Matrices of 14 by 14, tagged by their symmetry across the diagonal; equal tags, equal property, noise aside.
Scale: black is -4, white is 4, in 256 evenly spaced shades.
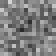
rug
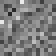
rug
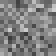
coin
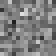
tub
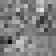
tub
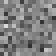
coin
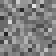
tub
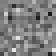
tub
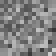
rug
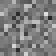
rug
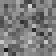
coin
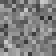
coin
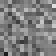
tub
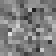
tub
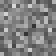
rug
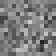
coin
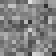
coin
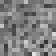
rug
